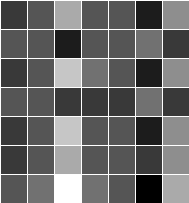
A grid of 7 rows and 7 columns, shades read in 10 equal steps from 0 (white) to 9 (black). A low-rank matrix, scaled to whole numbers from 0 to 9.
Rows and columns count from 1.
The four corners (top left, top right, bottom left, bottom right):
7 4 6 3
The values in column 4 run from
5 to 7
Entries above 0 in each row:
7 7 7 7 7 7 6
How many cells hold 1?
0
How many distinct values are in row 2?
4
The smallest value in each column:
6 5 0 5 6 5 3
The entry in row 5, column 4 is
6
